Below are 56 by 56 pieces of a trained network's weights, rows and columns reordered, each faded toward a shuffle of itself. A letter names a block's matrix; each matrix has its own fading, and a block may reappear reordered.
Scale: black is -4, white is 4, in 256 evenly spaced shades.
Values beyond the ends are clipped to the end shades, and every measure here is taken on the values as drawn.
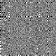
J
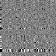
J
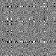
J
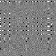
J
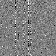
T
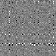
J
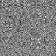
T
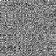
T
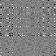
J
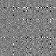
J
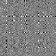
J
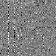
T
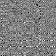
T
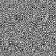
T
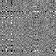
J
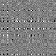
J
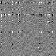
J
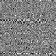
T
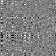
J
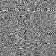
T
